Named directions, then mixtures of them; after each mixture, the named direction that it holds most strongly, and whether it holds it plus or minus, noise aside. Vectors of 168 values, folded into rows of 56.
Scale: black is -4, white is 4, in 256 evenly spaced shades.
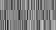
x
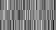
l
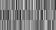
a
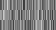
l, plus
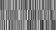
x, minus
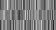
l, plus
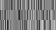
x, plus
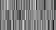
l, plus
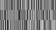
x, plus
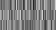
a, minus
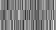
l, minus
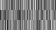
x, plus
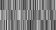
x, minus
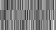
l, minus
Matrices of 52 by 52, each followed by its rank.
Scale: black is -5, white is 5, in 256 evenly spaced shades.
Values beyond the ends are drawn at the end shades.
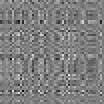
three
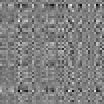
three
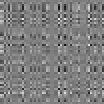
two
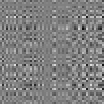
two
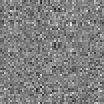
ten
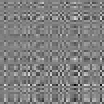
two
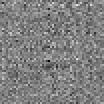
ten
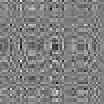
three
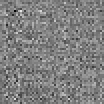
ten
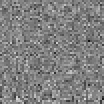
ten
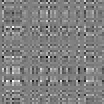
two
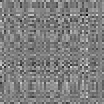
three
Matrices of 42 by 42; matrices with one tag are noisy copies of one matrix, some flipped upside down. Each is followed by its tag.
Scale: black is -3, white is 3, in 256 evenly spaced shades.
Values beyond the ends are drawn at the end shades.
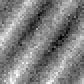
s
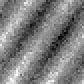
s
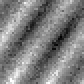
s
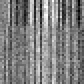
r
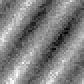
s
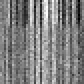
r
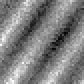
s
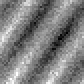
s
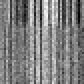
r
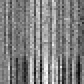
r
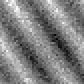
s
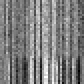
r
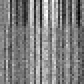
r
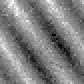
s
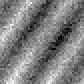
s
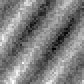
s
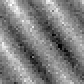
s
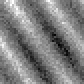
s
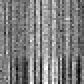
r
